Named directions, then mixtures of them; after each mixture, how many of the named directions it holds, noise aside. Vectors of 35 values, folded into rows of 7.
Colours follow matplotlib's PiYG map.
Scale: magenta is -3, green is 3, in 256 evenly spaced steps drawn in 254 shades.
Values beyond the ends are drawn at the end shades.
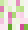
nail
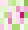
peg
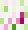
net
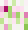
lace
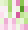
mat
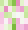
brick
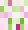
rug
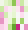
two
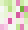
three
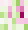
two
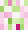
one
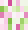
one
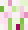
one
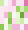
one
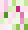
two
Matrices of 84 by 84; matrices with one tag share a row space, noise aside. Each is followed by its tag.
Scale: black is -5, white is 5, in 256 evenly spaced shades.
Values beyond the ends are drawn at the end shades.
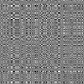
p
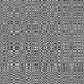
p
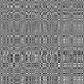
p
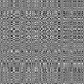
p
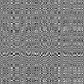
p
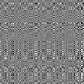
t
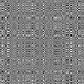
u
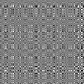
t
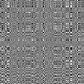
u
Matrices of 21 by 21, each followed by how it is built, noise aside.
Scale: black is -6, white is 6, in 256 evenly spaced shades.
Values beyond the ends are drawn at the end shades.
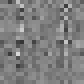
low rank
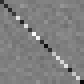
diagonal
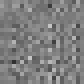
low rank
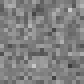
low rank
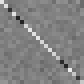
diagonal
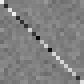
diagonal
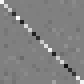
diagonal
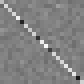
diagonal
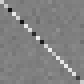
diagonal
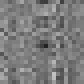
low rank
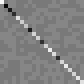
diagonal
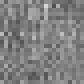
low rank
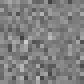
low rank
